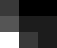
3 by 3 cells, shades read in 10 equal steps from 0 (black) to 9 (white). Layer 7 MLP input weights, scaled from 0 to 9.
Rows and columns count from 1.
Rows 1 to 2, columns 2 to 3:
0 0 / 1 1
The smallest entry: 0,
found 2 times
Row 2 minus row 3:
-6 -1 0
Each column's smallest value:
2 0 0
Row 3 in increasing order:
1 2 9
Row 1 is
2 0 0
